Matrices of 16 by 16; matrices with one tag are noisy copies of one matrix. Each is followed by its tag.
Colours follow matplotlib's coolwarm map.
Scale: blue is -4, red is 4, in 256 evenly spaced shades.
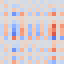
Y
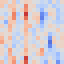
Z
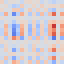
Y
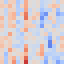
Z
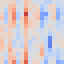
Z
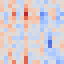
Z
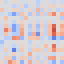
Y
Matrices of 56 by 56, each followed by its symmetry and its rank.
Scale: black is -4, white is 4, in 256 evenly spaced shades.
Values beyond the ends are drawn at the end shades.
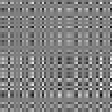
neither, rank one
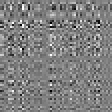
neither, rank three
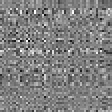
neither, rank five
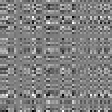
neither, rank two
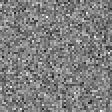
neither, full rank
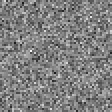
neither, full rank
